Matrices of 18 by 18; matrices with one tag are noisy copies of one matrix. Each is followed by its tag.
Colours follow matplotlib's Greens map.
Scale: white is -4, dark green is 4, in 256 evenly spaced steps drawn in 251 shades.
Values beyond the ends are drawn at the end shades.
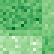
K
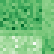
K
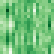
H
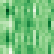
H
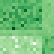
K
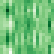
H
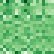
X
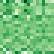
X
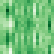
H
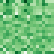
X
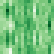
H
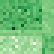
K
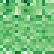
X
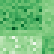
K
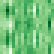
H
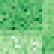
K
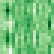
H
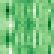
H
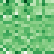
X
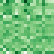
X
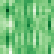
H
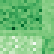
K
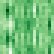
H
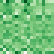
X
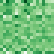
X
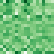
X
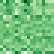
X
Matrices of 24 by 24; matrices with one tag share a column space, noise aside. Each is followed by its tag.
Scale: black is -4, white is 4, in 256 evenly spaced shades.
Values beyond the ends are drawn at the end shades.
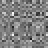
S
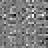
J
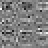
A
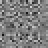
S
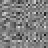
S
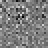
J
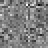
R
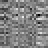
J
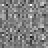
R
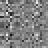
S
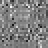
R
